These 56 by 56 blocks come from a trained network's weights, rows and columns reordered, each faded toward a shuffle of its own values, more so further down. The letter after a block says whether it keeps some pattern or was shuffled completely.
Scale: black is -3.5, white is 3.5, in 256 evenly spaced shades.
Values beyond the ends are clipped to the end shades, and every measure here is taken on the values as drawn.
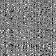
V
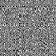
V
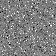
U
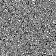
U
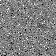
U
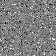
U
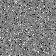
U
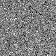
U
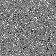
U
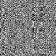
V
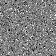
U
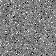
U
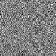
V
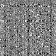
V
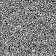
U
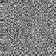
V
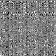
V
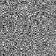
V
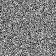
U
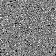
U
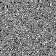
U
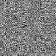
V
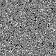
U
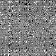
V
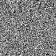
U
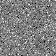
U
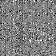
V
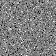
U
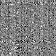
V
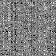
V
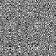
V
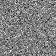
U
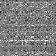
V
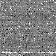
V
